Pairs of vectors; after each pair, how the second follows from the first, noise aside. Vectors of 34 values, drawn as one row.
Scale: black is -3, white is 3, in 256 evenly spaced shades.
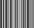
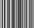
negated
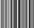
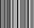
negated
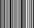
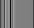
partly zeroed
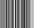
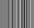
partly zeroed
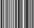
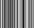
negated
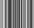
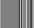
partly zeroed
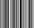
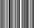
negated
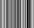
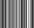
negated
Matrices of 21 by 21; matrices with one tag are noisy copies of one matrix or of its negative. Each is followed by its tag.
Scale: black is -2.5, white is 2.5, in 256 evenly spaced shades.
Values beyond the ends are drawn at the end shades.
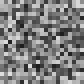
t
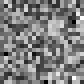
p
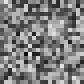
p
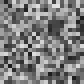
p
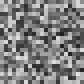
t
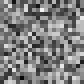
p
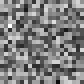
t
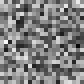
t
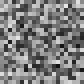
t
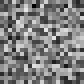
t
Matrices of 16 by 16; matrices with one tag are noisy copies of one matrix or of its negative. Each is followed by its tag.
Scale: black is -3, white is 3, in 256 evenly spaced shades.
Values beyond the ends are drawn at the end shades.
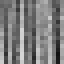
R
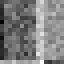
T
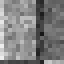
T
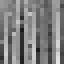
R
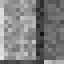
T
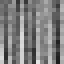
R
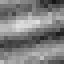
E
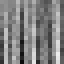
R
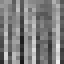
R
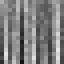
R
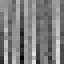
R
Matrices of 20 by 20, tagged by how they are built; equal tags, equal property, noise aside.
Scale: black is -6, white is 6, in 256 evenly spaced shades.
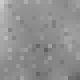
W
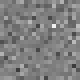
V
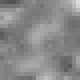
W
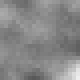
W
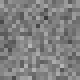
V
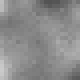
W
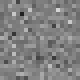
V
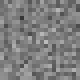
V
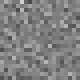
V
